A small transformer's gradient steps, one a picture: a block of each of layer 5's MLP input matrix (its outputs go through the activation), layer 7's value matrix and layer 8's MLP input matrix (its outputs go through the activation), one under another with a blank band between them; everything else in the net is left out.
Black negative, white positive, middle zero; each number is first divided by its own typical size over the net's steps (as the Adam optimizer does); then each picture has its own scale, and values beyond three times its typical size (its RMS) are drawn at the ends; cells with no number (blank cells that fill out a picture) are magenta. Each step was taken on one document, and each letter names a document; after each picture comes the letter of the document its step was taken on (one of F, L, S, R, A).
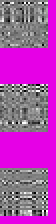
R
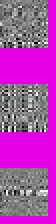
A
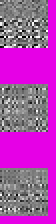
A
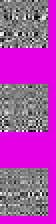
A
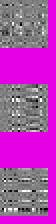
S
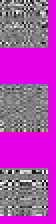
R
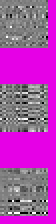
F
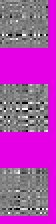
F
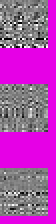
A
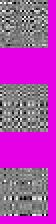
R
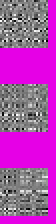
A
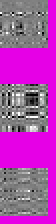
S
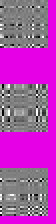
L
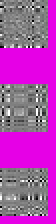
L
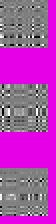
L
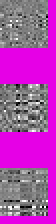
F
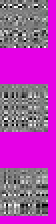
A
